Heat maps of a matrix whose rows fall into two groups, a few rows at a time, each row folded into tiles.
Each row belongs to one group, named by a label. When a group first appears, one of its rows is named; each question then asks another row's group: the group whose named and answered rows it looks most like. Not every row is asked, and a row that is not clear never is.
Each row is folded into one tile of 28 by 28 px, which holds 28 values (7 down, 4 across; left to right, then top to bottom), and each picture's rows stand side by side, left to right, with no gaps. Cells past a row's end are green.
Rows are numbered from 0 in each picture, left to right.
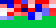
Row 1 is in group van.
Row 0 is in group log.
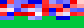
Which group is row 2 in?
log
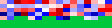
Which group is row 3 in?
van
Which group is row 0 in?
van
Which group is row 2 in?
log
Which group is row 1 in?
van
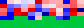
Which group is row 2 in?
log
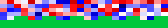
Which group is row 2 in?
log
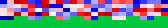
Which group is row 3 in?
log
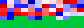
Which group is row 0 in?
log
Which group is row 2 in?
van
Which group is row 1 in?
log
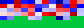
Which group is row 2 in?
log
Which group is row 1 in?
log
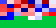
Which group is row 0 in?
log
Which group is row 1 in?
log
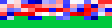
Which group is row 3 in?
log
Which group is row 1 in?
log
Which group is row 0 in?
log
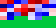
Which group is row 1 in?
van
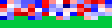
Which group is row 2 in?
van
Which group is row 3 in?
van
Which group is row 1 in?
log
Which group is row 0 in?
log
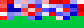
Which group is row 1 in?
log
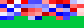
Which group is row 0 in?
van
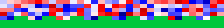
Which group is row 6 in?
van
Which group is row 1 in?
van
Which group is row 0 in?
log
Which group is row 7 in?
log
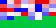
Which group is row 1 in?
van
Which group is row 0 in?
log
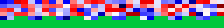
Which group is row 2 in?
log
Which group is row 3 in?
van
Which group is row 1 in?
log
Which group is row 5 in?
van
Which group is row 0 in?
log
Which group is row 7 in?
van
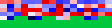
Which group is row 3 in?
log
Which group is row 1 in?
log
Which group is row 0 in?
van
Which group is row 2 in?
log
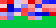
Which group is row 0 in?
van
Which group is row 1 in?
van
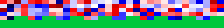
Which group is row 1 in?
van
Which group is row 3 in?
van
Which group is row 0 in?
van
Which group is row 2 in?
log
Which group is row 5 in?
van
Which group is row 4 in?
log
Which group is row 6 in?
log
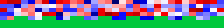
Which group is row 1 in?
log
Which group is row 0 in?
van
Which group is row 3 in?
log
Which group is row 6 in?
van
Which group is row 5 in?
log
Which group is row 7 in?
van
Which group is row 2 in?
van
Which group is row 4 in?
log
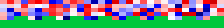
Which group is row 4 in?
van
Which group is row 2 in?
log
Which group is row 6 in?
log
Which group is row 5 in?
van
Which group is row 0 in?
van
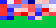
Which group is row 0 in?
log
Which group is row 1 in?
log
